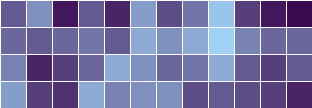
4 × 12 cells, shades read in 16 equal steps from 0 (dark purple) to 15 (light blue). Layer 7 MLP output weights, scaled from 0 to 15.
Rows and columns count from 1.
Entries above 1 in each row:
9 12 12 12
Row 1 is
6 10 1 6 2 11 5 8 14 4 1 0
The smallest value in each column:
6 2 1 6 2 10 5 5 6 4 1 0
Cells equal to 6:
7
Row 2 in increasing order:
6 6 7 7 7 7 8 9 10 12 12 15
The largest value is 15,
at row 2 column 9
